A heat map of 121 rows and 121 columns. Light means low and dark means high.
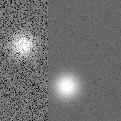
Dips: two. Slope: none. Histogram: skewed, a long tail of low values. Seam: vertical, 40% of the way across, the right part calmer.
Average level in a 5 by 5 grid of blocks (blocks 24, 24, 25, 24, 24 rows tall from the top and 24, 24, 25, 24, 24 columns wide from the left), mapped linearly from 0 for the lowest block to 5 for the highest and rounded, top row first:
55555 | 33555 | 44555 | 55035 | 55455
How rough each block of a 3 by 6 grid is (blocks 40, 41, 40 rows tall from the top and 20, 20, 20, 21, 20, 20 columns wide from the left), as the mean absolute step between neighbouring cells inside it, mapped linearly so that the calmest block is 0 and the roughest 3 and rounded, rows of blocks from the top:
3 3 1 0 0 0
3 3 1 0 0 0
3 3 1 0 0 0
